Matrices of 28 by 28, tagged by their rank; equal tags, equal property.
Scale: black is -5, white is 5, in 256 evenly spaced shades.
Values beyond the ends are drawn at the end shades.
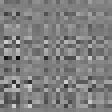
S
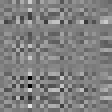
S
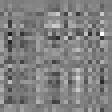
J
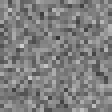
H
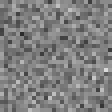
H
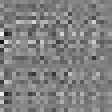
J
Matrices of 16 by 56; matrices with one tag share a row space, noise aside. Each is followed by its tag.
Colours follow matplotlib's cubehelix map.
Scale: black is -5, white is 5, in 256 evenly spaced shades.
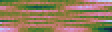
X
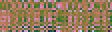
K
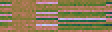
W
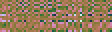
K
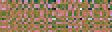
K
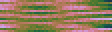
X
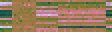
W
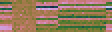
W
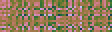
K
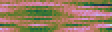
X
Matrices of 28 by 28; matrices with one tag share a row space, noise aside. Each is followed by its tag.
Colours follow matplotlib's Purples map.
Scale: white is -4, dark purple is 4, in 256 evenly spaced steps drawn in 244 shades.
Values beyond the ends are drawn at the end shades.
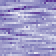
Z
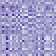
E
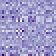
E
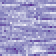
Z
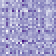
E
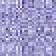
E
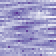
Z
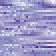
Z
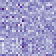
E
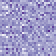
E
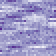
Z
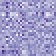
E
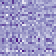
E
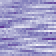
Z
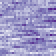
Z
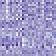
E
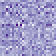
E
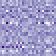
E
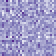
E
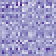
E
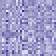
E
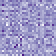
E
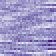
Z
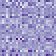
E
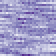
Z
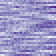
Z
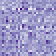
E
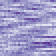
Z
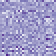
E
